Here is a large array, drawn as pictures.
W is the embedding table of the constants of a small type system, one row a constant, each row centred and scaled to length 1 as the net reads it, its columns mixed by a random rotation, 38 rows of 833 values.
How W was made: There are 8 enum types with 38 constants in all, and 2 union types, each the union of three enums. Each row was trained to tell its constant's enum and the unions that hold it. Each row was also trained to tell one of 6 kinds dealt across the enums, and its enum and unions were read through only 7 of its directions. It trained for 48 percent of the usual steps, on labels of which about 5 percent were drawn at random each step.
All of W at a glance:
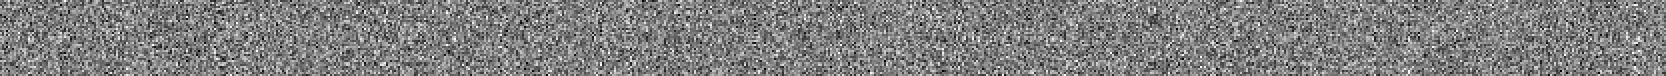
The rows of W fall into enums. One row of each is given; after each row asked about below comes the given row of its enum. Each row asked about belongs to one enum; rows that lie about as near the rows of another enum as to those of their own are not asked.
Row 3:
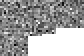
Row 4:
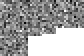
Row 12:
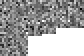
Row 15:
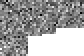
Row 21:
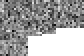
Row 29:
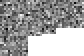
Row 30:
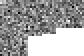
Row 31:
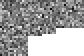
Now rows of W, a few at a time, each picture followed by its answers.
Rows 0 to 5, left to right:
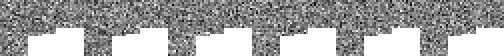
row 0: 3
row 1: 31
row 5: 12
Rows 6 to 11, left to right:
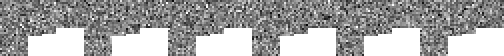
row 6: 12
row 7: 21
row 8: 31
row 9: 21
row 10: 31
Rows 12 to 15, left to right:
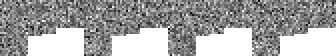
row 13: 21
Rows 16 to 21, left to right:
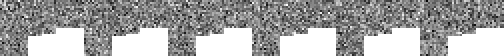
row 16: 4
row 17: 3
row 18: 4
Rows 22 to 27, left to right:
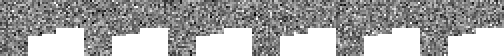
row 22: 12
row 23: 15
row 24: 31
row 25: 4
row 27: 3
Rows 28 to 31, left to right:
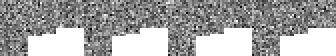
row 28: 12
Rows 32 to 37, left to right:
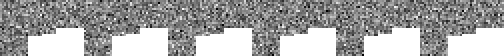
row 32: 31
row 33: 30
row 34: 21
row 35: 4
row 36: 4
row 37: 21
